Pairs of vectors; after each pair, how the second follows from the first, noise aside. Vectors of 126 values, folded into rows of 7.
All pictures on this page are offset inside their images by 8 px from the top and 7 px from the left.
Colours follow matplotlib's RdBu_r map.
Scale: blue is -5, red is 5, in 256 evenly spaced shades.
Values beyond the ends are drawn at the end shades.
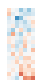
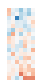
copied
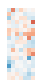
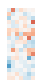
copied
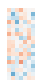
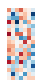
scaled up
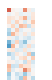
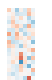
shuffled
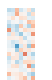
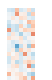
copied
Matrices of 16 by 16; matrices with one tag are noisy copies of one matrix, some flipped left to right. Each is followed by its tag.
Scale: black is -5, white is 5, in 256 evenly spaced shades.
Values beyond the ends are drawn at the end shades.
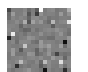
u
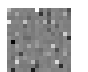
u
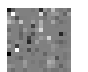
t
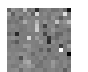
t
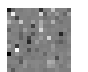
t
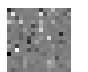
t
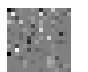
t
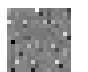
u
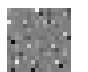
u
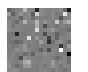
t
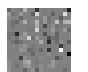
t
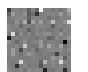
u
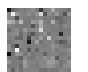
t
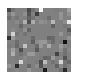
u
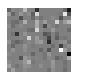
t
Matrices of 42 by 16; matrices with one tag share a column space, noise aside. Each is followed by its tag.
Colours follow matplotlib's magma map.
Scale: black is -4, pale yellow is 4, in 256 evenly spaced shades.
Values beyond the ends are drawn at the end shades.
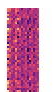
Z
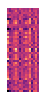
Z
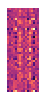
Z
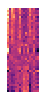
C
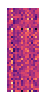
Z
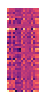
Z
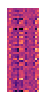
Z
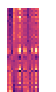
C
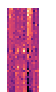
C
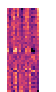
C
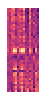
C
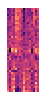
C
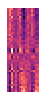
C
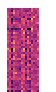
Z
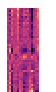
C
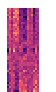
C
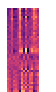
C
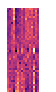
C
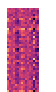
Z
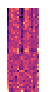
C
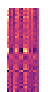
C
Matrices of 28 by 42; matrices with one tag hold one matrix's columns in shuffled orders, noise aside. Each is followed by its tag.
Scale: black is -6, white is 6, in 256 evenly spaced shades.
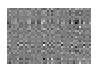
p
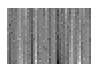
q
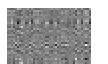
p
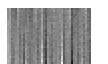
q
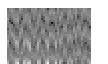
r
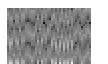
r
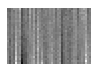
q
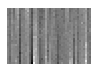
q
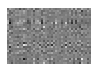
p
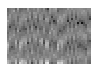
r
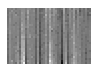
q
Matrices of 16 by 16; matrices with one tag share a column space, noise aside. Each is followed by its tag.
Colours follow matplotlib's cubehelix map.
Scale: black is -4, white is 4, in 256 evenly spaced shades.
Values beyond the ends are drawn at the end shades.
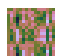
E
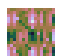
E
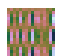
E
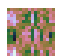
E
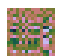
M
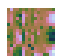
E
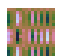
E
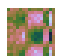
E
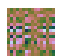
M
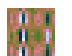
E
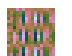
E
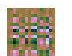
M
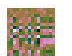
M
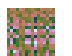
M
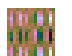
E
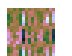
E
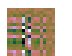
M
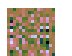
M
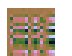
M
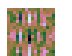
E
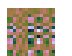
M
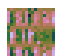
E
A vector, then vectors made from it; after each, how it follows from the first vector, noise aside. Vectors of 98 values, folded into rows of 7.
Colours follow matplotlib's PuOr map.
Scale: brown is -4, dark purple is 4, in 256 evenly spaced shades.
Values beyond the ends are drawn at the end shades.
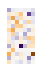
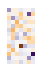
sign-scrambled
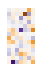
wrapped around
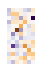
wrapped around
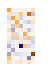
sign-scrambled
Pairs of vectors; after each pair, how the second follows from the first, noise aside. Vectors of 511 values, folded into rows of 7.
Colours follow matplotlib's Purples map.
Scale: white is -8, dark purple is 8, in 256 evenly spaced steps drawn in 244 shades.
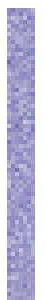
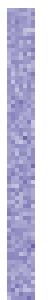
reversed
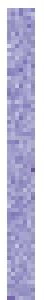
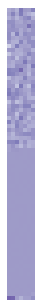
partly zeroed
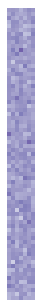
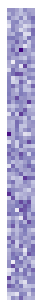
scaled up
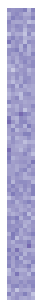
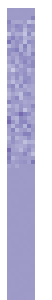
partly zeroed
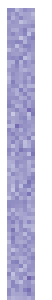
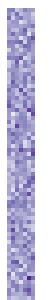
scaled up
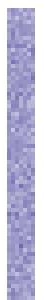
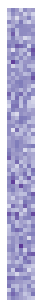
scaled up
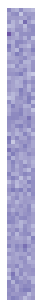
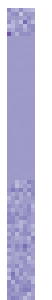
partly zeroed
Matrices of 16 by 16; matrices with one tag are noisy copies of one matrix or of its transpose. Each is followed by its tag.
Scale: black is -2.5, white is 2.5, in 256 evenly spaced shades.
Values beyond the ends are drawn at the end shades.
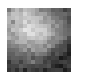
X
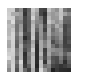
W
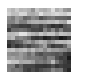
W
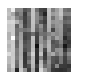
W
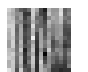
W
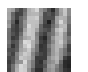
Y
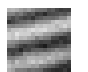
Y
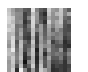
W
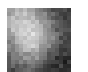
X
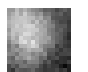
X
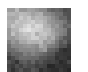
X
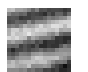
Y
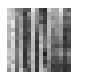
W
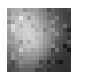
X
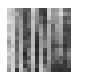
W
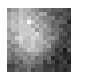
X
